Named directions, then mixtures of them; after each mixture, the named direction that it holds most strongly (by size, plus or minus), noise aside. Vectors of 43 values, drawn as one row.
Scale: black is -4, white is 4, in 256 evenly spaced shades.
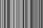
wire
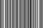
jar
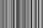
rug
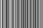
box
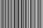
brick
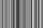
rug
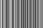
box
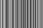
box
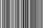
box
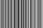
brick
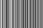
box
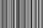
rug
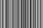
box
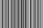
brick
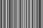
box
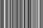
jar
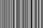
rug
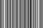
jar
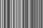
wire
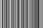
box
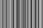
rug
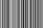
box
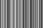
wire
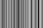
rug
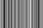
jar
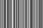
wire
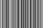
box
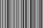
wire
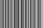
brick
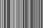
wire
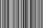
wire
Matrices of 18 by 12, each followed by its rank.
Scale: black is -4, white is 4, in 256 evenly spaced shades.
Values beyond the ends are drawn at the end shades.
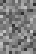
full rank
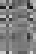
two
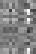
two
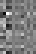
two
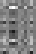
two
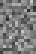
full rank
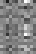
two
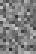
full rank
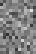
full rank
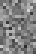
full rank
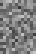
full rank
